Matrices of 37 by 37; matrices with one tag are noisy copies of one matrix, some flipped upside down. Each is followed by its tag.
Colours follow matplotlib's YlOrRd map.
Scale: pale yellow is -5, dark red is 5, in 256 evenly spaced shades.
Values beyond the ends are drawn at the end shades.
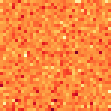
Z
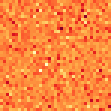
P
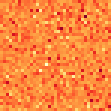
P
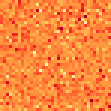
P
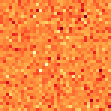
P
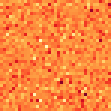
P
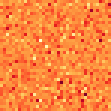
P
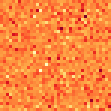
P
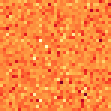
P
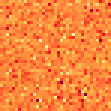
P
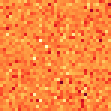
P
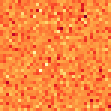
P
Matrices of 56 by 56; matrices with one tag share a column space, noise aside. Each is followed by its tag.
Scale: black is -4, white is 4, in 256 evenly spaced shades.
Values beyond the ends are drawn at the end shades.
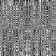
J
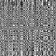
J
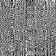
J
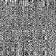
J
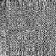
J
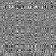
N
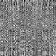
J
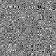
N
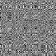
N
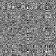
N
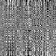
J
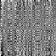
J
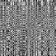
J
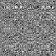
N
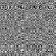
N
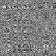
N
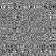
N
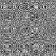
N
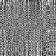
J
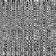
J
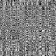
J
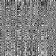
J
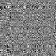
N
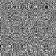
N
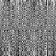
J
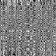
J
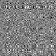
N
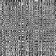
J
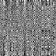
J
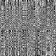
J
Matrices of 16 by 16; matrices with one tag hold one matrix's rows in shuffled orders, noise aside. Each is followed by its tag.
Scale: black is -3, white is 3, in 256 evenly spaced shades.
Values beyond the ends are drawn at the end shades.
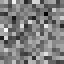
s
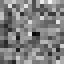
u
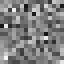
s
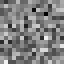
s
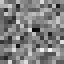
u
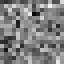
u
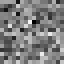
u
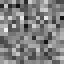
s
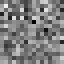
s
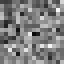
u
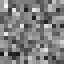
s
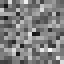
u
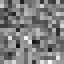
u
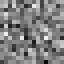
s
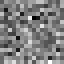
u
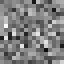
s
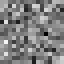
s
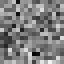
u
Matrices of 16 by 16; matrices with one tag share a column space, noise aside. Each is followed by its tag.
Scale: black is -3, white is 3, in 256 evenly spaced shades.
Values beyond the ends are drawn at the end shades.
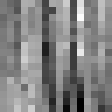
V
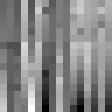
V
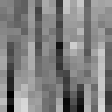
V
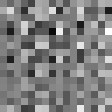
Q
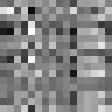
Q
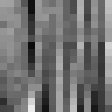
V
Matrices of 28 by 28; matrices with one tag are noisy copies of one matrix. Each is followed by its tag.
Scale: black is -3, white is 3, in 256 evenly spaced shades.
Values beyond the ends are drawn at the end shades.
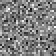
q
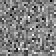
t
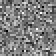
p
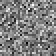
q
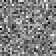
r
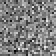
t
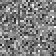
q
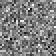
q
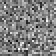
t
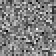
p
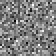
q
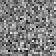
t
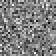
r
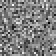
r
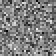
p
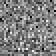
t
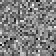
q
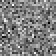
r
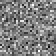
q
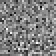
t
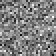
q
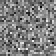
t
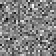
q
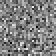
t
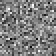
q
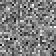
q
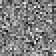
p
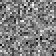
q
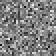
q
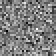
p
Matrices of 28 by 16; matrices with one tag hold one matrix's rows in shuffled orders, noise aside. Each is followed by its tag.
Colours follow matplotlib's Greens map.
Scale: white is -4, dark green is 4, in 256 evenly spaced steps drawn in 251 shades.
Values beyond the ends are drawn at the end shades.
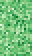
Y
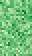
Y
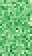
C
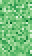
C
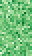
Y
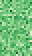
C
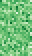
C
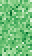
C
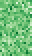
C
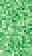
Y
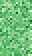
C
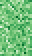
Y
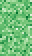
C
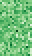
C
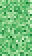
C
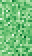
Y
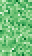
Y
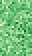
Y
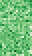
C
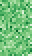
C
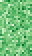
Y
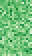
C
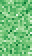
C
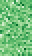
Y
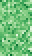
C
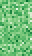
C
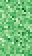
Y
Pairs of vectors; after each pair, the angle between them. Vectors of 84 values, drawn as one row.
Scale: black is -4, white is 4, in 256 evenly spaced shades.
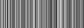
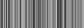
nearly opposite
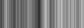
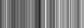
nearly parallel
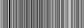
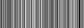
orthogonal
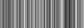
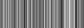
nearly opposite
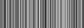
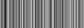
orthogonal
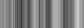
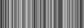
partly opposed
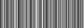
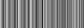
nearly opposite
